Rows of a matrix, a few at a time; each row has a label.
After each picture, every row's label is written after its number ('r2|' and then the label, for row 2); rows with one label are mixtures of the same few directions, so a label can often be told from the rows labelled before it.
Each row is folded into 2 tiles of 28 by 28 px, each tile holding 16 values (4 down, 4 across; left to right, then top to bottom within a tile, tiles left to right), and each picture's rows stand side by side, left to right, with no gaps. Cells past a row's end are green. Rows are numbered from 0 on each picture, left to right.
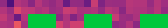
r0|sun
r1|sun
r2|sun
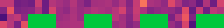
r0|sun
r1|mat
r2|mat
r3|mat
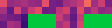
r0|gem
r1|mat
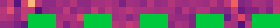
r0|mat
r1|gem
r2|sun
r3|gem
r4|sun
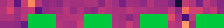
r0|mat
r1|gem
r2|sun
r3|sun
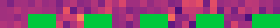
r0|sun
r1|gem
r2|sun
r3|sun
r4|gem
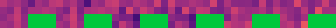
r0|mat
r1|mat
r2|gem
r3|gem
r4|sun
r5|mat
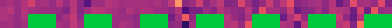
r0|mat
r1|mat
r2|gem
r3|sun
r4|mat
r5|sun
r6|mat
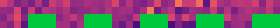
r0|mat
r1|sun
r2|gem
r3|sun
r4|sun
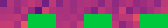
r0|gem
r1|gem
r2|gem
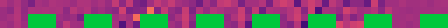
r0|mat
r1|gem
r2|gem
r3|mat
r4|mat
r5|mat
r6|sun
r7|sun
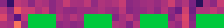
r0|sun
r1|sun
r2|sun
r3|mat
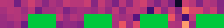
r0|mat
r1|sun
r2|gem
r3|sun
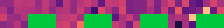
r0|sun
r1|gem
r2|sun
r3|gem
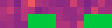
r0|mat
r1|mat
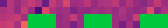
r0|gem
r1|sun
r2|gem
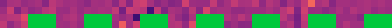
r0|gem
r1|mat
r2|gem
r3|mat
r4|sun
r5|mat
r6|gem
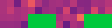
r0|mat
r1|gem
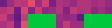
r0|mat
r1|gem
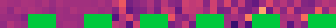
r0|gem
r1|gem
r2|sun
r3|sun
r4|gem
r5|gem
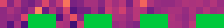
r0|gem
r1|sun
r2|mat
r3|mat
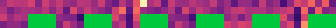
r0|sun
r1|gem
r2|mat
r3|gem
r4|sun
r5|mat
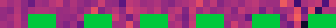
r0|mat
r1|gem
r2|sun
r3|mat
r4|gem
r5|mat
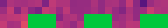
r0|gem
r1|sun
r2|mat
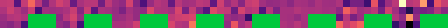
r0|mat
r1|mat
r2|mat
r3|gem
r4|gem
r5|sun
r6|sun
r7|sun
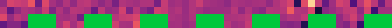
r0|sun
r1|gem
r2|gem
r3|mat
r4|gem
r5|mat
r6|mat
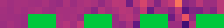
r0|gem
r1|gem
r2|mat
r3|sun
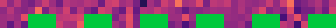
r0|gem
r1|gem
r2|mat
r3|sun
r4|gem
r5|sun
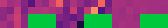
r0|mat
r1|gem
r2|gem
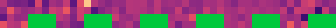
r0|sun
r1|mat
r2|sun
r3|gem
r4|sun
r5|gem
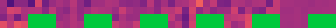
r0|sun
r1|mat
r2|sun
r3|mat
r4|gem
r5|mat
